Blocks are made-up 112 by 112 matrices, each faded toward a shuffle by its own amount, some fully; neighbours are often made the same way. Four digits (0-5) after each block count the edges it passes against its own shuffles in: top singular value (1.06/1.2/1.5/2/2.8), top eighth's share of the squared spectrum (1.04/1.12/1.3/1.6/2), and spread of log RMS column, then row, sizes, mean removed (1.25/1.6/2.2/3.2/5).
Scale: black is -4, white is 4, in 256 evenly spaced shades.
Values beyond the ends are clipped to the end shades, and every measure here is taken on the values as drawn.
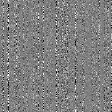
3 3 4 0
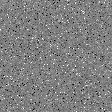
0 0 0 0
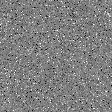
0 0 0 0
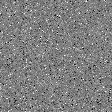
0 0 1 0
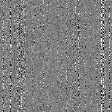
3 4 4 0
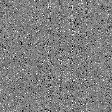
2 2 2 0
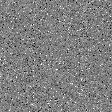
0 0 1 0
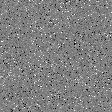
0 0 0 0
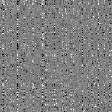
5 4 3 2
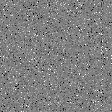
3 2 1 0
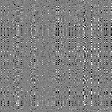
5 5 4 3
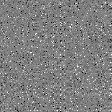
4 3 2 1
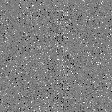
3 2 1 0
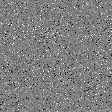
2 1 0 0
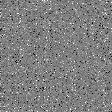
3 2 1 0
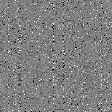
4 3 2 1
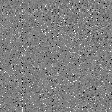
3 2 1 0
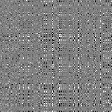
5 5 4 3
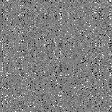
4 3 2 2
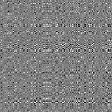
5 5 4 4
